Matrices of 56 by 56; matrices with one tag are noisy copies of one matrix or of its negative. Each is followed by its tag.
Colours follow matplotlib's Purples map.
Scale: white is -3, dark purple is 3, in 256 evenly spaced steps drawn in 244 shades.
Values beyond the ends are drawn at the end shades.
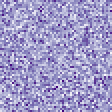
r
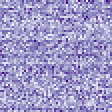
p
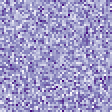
r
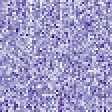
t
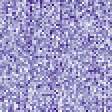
t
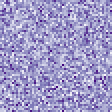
r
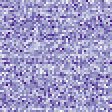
p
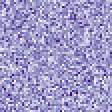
r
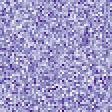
r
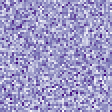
r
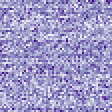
p
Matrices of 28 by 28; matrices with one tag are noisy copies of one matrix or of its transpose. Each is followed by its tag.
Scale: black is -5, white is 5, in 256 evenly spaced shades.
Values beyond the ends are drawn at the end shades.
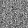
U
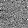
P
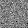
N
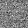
U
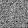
N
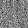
P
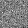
N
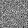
N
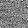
P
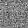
U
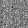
U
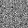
U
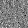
P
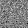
N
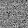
U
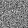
N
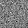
N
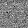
U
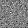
N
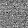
U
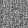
U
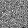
N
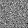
N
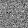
U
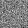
N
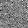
P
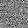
P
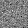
N
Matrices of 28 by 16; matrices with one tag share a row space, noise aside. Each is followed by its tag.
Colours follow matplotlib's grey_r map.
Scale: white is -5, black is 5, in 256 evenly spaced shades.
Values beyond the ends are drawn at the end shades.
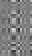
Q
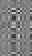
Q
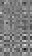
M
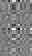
Q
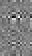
Q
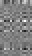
M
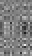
M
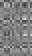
M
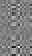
Q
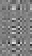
Q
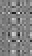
Q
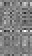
M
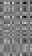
M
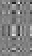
Q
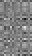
M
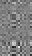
Q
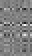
M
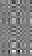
Q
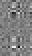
Q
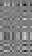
M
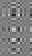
Q
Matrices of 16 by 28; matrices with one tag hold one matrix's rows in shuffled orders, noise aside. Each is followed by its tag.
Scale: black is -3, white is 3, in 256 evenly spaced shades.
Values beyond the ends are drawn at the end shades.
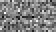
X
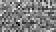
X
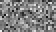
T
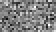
T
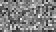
T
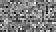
T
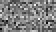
T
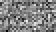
T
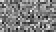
X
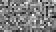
T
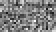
T
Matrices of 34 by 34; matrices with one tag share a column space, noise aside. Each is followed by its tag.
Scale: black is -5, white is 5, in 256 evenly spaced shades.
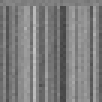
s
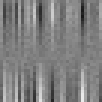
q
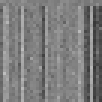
s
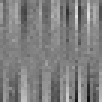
q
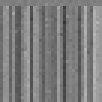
s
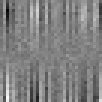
q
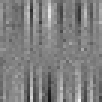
q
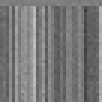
s
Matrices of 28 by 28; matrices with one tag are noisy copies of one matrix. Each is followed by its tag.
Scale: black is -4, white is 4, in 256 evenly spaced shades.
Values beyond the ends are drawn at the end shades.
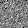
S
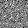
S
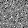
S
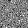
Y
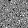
Y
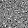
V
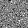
Y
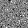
Y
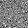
V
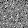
S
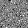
Y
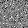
S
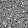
V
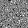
Y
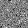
Y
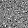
V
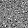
V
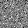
S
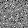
S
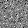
S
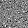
V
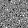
Y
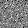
S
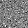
V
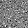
V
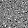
V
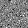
Y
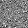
V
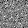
S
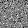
S
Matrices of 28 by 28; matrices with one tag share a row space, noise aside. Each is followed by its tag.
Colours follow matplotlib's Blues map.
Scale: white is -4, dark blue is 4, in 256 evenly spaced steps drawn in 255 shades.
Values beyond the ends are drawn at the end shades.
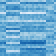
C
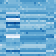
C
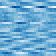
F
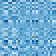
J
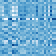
J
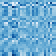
J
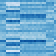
C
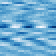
F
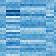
C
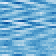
F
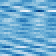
F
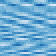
F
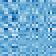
J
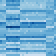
C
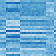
C
